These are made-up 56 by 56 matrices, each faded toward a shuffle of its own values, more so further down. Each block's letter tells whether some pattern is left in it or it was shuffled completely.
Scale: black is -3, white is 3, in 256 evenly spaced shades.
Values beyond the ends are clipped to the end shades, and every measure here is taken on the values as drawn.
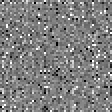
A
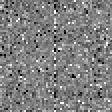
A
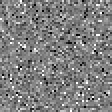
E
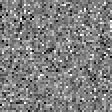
E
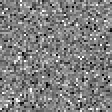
E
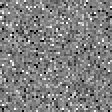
E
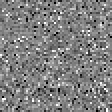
A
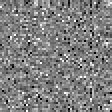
A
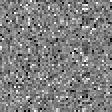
A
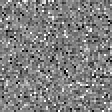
E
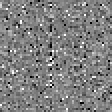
A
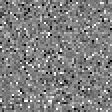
E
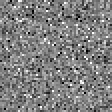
E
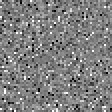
E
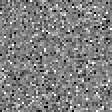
E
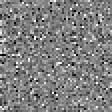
A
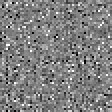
A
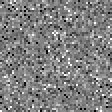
E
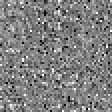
A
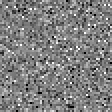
E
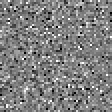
A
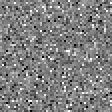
E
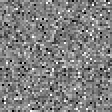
A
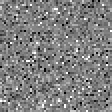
E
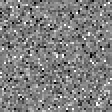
E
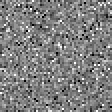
E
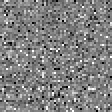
A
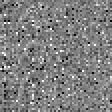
A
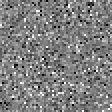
E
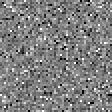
A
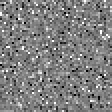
E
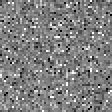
A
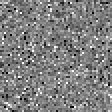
E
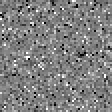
E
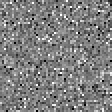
E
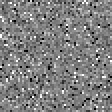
A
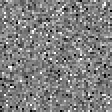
E
